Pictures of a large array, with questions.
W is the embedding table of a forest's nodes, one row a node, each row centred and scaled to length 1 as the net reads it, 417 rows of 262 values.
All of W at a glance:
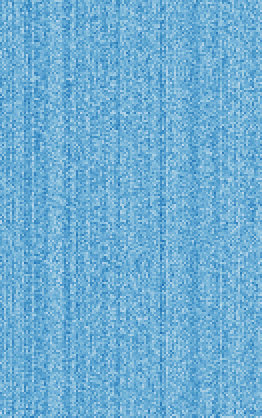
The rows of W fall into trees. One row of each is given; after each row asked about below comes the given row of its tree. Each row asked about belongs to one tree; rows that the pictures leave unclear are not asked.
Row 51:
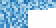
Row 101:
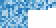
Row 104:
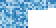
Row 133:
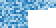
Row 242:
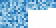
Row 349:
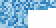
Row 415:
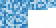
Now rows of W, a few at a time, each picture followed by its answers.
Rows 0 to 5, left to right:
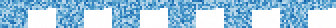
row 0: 242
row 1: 415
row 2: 101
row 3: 104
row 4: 133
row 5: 51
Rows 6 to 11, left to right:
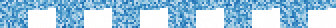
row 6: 51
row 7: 51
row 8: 415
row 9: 51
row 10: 104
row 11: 51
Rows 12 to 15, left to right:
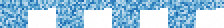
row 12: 415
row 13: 349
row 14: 101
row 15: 101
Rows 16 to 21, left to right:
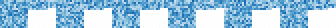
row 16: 101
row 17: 133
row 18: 133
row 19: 104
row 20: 415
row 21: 51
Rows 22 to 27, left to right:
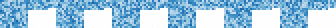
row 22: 51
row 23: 349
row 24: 101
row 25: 242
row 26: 415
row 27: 415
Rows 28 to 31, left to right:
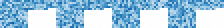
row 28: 349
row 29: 349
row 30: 415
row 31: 242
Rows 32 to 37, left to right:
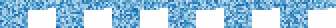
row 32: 101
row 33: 133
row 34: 101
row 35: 51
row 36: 133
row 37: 51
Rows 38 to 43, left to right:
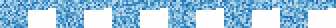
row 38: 349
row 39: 51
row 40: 133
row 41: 349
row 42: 101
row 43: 242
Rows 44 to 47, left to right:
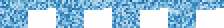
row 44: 242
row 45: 415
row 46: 133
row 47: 242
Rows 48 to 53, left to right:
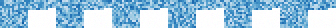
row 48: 101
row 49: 104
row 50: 349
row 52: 133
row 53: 349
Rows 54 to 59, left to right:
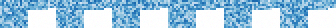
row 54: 415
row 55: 349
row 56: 133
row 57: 349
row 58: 104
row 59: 415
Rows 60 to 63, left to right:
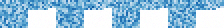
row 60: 415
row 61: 415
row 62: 242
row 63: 415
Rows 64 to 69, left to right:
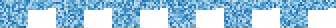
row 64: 101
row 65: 101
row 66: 415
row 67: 104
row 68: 101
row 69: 349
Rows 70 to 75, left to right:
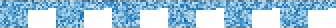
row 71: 242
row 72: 104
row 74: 349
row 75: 349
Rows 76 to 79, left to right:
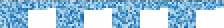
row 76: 51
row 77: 242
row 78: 242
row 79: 242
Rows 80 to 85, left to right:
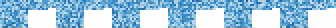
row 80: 349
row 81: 242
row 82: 51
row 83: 104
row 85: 51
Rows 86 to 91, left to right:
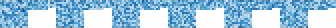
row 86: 415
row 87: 51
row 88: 133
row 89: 133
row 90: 349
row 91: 349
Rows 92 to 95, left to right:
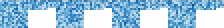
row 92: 133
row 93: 104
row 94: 51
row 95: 101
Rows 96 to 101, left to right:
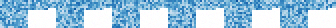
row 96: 349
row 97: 133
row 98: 242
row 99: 242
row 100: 133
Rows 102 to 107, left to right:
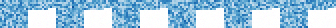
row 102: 415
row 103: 51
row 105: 51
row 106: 104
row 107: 133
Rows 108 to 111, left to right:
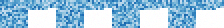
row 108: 101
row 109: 242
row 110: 51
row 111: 415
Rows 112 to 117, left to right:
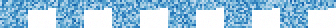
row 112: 349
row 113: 349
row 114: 51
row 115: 415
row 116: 133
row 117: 133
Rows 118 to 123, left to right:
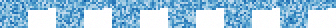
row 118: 133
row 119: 242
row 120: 101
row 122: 415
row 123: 242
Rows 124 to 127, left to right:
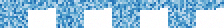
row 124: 133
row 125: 51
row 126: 101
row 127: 101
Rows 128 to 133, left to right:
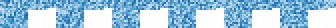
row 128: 242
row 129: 242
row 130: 349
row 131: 415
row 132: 349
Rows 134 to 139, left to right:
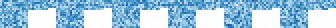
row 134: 349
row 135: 104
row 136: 133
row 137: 133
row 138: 242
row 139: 349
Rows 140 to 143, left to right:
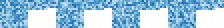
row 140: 104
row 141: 349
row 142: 133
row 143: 51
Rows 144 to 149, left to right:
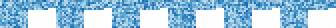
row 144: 349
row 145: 349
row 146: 133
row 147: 104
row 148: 133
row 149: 349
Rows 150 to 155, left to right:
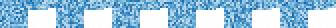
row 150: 133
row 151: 415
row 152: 349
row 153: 101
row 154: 51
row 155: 51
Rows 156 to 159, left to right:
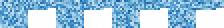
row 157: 51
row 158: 349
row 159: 349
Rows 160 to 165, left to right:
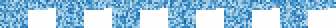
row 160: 51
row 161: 133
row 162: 242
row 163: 349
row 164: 242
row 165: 104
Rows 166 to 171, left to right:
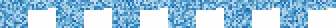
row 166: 415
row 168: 415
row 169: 349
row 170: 101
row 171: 242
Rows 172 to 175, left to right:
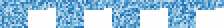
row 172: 133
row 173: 133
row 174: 101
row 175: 133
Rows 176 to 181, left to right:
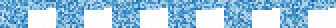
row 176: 242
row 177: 415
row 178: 51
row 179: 51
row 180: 349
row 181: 415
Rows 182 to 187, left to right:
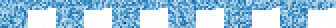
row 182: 242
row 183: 133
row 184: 133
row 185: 51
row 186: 415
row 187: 101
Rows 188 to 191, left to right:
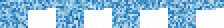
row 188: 51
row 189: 242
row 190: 133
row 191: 51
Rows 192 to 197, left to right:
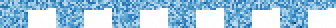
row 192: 242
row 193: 349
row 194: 104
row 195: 349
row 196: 415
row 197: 242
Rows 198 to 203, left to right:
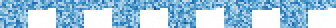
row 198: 349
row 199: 51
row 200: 349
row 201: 51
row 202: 349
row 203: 51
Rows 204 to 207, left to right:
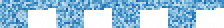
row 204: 349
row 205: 349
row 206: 104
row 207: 242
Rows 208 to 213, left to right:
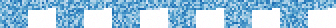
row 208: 415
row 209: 101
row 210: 51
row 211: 349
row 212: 349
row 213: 51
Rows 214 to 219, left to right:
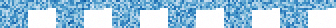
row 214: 242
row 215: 51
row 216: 349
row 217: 101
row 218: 51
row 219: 51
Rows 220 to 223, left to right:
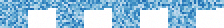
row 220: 349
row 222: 133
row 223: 133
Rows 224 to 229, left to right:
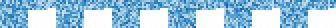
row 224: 415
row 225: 242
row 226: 349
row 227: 51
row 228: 415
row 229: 415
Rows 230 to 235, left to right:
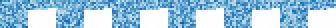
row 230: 51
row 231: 242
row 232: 51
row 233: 415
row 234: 101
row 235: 133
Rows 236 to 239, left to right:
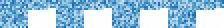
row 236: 104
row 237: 51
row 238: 101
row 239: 242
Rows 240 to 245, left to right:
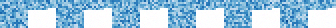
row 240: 51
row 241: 51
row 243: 133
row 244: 133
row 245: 51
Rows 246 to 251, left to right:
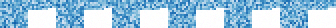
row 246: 415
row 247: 415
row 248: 51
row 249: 415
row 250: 415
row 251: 242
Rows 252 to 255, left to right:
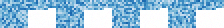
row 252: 349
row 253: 242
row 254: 133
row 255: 133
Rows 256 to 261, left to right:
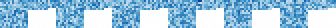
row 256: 242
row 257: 101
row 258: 242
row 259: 415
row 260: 104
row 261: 104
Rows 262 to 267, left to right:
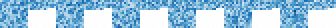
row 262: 133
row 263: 133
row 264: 242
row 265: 349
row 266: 242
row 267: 104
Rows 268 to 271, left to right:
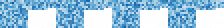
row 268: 101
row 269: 415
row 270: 104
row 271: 101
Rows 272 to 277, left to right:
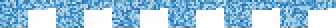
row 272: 51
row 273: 133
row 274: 349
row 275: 349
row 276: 349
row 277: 133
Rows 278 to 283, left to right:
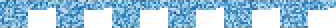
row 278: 133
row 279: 415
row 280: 415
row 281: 415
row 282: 51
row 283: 133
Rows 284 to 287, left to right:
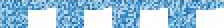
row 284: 415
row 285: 415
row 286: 242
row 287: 101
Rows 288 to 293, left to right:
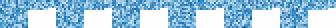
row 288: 51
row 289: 101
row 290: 101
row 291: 133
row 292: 101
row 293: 415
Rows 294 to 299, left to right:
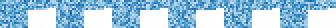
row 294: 51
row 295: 104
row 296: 349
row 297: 349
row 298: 101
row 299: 104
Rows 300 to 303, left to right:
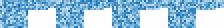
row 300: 349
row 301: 133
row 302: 51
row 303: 101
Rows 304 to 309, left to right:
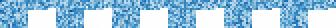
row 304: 51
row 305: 101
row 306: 415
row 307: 51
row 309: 349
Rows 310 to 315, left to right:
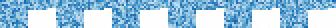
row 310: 51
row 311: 349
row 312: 104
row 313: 349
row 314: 242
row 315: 51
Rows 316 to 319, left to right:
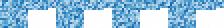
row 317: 101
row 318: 349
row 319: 349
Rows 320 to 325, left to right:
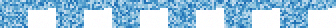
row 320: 133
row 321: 415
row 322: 349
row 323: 104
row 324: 349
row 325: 415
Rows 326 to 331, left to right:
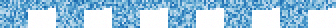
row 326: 242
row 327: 133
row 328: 51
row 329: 242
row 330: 415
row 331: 101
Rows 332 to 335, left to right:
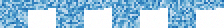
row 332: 349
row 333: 415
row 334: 133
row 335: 242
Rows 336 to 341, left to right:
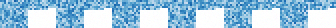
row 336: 104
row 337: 415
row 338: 104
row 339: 133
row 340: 349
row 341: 104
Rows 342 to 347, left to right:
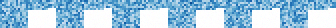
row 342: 51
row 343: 104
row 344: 51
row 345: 349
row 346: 349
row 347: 104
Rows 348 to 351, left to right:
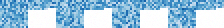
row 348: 104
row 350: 242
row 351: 415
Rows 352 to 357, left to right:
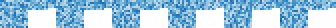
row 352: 104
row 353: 349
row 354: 101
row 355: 415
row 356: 242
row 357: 101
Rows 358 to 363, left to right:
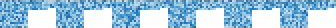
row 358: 133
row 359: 51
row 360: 415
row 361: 51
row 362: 349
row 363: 133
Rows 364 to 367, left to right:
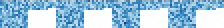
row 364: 101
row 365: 242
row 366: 51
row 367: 415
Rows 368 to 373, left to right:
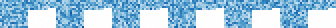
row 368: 133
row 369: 104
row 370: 104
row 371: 51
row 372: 349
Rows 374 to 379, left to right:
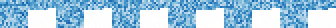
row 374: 133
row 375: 242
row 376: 101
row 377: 349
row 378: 242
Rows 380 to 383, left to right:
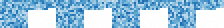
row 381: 101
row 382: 133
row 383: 51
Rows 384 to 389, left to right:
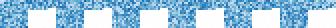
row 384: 133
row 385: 242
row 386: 415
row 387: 133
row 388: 349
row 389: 101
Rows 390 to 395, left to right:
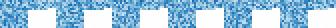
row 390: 415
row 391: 133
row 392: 242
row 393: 51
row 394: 101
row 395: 51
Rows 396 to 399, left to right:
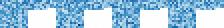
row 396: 51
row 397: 415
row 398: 415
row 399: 242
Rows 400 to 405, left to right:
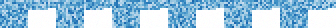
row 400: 101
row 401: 133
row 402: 349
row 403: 51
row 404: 242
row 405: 101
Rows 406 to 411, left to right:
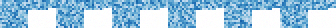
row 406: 349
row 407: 415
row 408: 51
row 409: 51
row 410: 349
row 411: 349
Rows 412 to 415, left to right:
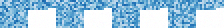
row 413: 349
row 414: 133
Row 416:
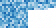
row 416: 51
